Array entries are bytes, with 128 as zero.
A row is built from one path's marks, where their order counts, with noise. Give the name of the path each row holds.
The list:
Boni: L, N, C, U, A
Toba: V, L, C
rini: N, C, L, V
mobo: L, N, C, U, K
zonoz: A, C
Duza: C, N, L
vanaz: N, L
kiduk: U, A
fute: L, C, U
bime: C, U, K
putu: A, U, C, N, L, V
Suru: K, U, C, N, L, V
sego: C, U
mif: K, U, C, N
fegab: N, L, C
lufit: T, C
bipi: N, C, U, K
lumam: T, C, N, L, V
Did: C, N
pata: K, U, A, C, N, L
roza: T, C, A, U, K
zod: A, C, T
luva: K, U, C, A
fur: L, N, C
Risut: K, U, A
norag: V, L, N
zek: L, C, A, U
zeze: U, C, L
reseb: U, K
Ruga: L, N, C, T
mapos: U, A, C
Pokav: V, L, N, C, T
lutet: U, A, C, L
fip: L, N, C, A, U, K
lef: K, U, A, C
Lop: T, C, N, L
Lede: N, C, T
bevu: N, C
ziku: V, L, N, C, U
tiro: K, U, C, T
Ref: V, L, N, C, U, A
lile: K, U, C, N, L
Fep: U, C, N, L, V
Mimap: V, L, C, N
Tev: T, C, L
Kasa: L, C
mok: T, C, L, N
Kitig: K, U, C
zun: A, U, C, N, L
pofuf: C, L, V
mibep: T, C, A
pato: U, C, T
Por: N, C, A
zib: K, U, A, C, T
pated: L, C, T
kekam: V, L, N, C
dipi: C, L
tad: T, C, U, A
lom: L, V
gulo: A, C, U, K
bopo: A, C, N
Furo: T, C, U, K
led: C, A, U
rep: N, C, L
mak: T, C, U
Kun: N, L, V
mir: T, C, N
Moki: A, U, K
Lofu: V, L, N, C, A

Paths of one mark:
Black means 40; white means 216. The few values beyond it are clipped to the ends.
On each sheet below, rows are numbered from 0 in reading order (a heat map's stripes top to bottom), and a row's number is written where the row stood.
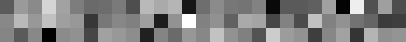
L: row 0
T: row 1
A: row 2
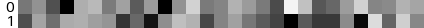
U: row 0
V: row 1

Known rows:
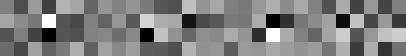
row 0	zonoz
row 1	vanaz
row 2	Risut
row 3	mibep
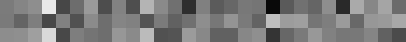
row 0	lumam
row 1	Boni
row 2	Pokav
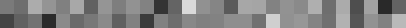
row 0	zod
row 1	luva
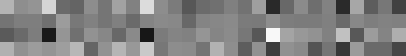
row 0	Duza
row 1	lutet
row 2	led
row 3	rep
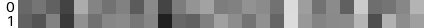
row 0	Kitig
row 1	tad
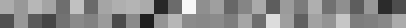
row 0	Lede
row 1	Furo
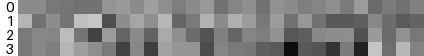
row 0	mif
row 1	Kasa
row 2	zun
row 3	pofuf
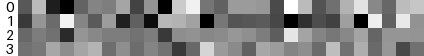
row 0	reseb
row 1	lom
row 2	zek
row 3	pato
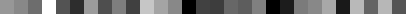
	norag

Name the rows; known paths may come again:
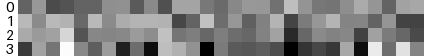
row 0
mobo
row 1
mir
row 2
Lop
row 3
lom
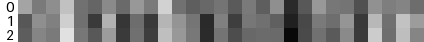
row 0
kekam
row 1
putu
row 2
Fep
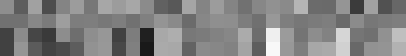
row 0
Por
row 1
lutet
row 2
gulo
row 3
roza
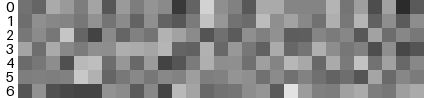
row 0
zod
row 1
tiro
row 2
lile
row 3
bopo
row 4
mak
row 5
zeze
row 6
fip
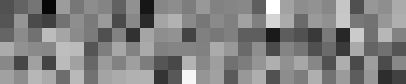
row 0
led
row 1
Furo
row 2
pofuf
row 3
dipi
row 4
zonoz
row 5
Lede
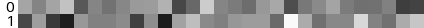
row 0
Ruga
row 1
bime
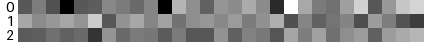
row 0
Risut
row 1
Tev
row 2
Ref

